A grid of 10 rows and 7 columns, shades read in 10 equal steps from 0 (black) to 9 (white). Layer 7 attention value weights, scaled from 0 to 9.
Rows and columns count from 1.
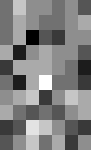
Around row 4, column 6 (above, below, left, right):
5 4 5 3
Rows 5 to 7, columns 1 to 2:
2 6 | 4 1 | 5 6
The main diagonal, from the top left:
4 6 0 6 5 4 6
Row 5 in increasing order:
1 2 4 5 6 6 6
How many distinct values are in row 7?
4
